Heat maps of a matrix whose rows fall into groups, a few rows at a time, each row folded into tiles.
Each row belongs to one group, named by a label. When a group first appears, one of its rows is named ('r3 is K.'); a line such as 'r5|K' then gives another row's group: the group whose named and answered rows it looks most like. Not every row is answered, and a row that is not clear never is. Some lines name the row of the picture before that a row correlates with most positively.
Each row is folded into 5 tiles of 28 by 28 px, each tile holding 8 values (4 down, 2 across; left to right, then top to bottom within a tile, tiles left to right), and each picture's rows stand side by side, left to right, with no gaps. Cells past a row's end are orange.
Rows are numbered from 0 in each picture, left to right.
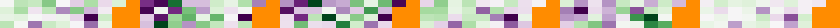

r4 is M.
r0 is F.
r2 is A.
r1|A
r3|F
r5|F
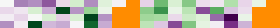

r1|F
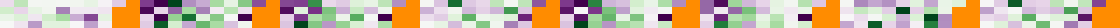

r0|F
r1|A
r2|A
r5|A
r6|M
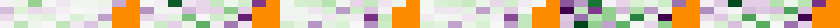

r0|A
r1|A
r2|F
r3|F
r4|A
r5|A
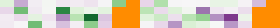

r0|M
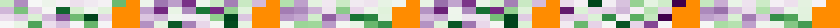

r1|M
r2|M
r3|M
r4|A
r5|M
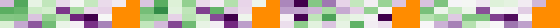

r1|F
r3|F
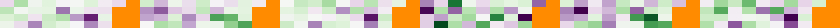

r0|F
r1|M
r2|F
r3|A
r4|M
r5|F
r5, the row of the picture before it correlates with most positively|1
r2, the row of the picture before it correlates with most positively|1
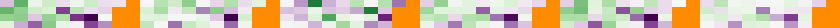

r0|F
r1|F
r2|A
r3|F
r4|F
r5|F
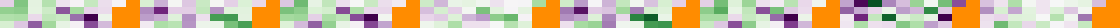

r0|F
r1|M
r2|F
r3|M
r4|M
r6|A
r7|A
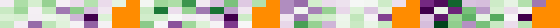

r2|A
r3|A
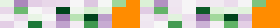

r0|M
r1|M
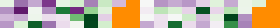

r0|M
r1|M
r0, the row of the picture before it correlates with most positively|0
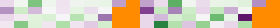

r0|A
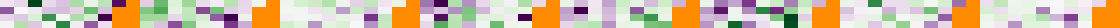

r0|A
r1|F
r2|F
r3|A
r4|M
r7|F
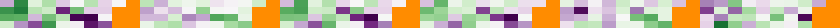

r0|F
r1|M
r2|F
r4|M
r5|A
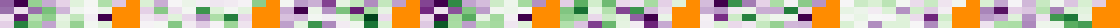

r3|A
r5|A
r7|M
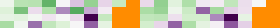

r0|F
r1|F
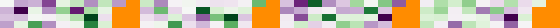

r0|M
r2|A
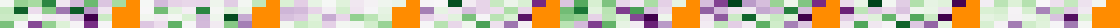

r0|F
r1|M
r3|A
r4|F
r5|A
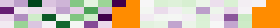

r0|A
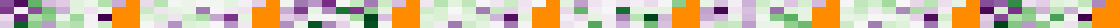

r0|A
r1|F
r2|M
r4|M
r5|M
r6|F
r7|A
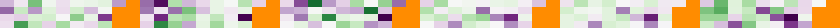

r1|A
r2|A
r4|F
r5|F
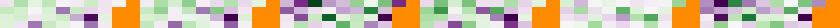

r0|F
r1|F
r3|F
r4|M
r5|A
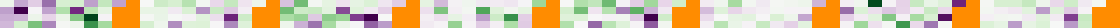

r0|M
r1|F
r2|F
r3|M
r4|F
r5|A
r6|A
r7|F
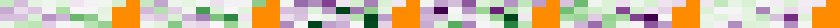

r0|M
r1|M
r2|M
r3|M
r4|F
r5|F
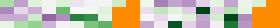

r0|M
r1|M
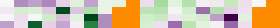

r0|M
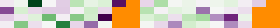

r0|A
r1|F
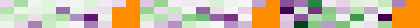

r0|F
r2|A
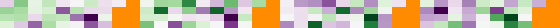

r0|F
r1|F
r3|M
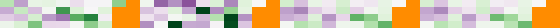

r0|M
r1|M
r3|M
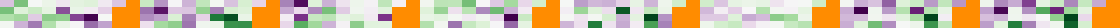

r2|A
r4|M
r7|M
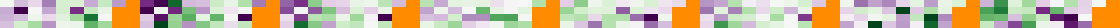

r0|M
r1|A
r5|A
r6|M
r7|F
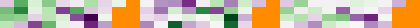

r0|F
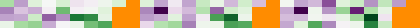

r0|M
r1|M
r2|M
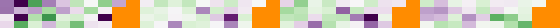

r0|A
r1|F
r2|F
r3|M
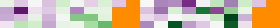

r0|M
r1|M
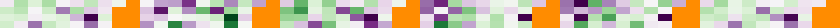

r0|F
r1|M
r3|A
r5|F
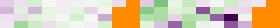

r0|A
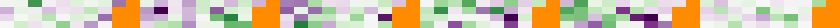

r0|A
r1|M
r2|A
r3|F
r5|M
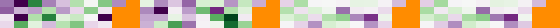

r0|A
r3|F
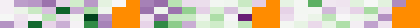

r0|M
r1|A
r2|A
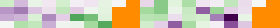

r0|M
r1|F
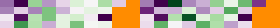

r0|A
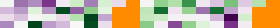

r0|M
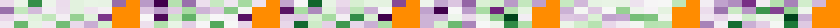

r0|A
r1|A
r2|A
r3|M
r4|M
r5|M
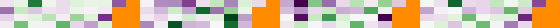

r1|M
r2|A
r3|A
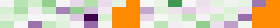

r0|F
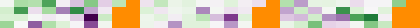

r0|F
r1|F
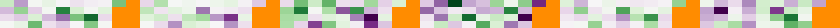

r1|F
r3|A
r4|M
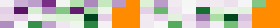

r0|M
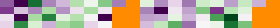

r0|A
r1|M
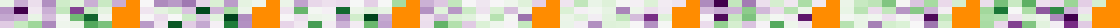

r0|M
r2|M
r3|A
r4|F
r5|A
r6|F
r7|F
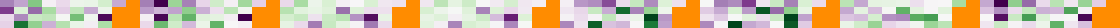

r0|A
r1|A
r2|F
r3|F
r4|M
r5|M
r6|M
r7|A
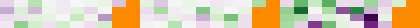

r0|A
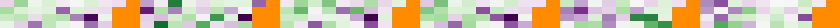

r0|F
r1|A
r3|F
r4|M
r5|A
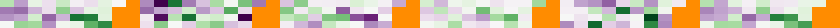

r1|A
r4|M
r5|M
